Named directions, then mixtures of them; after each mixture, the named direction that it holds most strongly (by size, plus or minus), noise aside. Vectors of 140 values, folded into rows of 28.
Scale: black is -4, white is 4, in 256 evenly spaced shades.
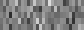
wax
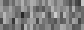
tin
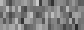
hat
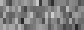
hat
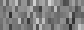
wax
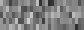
hat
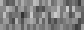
tin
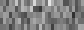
wax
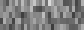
tin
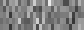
wax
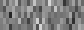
wax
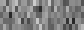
wax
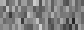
hat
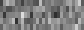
tin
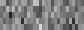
hat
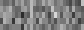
tin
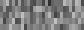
tin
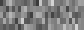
hat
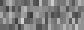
hat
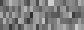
hat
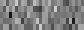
wax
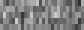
tin
